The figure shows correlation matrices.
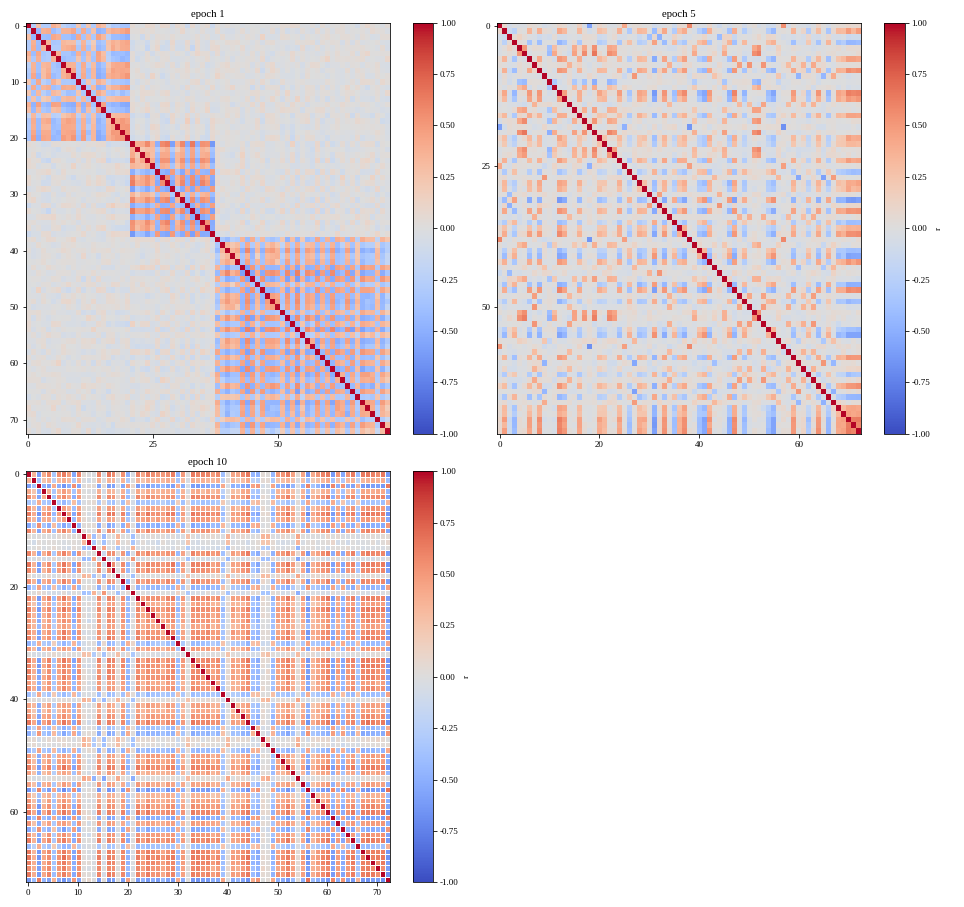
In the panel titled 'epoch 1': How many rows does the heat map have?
73
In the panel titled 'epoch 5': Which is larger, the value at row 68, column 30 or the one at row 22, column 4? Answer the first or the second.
the second
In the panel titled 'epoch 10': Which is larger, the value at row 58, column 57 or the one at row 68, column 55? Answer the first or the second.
the second
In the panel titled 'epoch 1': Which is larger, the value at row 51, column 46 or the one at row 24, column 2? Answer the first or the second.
the second
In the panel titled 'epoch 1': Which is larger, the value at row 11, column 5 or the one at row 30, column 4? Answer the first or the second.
the second
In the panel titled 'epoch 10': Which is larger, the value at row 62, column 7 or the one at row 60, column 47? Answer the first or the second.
the first
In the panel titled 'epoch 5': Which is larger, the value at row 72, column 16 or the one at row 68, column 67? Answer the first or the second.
the first
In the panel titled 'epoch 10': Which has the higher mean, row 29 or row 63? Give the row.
29
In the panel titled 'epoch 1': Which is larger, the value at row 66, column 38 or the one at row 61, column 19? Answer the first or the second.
the second
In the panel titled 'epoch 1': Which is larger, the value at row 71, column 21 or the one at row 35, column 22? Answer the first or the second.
the second
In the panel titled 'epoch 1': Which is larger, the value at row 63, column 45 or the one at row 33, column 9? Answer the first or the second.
the first
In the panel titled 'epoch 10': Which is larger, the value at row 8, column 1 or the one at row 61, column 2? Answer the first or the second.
the second
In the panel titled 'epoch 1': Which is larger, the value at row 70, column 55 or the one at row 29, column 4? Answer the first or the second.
the second
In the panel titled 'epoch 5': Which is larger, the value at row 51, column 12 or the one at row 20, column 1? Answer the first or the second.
the second
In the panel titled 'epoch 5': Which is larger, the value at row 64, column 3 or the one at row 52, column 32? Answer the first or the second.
the second
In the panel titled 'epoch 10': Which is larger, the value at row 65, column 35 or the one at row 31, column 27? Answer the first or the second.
the first
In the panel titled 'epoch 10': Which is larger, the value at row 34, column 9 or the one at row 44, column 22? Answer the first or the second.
the second
